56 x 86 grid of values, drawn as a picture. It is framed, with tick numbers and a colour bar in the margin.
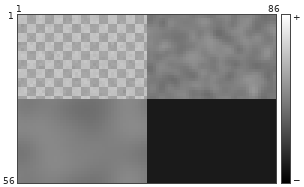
The table splits into 2 rows of 2 panels. Panel 1,1: high, checkered. Panel 1,2: middling, blotchy, faint in contrast. Panel 2,1: middling, smooth, faint in contrast. Panel 2,2: very low, flat.
